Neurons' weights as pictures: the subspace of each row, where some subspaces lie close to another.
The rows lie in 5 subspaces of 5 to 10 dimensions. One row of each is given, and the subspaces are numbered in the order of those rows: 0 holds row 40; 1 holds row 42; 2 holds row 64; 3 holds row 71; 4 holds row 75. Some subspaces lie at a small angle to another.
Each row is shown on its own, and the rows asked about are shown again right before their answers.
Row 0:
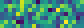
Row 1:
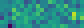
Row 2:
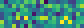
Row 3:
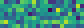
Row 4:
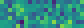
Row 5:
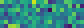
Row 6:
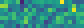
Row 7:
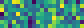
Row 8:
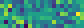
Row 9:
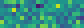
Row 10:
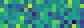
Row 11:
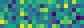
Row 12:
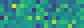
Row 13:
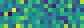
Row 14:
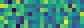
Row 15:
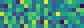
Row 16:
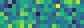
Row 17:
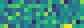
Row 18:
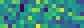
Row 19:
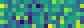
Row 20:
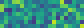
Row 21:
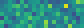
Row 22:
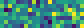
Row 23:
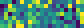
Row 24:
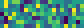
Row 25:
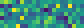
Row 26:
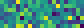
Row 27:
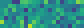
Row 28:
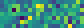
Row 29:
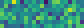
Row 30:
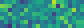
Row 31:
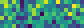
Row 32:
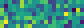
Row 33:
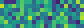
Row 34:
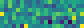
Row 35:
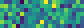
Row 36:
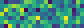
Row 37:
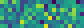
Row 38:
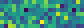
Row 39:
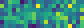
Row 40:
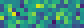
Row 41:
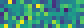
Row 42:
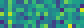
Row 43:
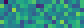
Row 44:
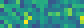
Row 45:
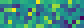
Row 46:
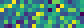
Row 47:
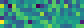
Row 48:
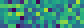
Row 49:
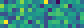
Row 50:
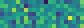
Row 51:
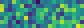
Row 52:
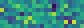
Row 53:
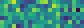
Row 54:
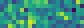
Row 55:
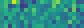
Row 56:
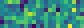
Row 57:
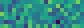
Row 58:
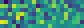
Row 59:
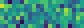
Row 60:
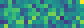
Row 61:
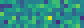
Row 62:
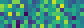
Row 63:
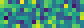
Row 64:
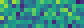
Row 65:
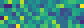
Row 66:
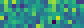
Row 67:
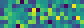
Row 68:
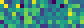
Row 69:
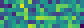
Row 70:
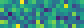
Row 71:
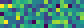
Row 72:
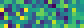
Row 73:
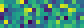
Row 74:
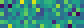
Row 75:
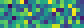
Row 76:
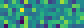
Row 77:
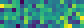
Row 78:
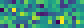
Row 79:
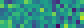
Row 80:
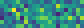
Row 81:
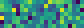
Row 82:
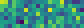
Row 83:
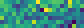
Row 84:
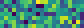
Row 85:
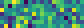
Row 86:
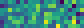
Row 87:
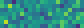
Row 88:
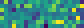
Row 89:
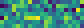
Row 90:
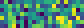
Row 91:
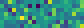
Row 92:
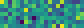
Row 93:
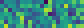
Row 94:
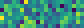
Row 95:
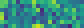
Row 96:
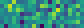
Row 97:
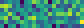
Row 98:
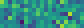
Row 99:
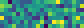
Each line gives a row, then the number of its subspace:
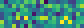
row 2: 1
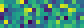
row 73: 3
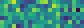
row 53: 2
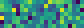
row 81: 2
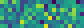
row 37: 2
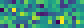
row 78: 1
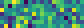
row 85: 1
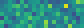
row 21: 2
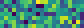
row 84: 1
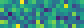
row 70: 3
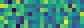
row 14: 4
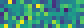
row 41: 0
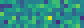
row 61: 3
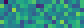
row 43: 2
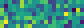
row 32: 1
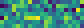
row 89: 1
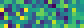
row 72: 0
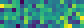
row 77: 4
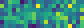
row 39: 4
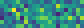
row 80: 1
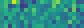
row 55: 2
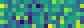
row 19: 0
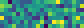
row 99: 1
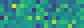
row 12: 0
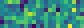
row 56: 4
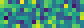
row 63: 3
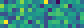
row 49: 3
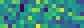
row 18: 2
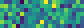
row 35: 2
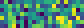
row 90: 1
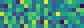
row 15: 1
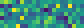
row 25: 3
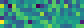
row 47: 2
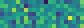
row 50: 1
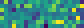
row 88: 1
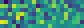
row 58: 2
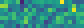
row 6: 4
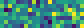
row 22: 1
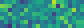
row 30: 4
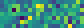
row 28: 2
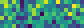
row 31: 2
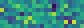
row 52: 1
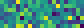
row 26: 1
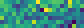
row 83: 1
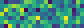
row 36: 0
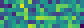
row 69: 1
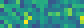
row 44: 4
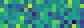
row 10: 1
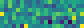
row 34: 1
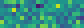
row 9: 0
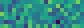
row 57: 3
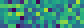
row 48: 2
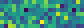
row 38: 2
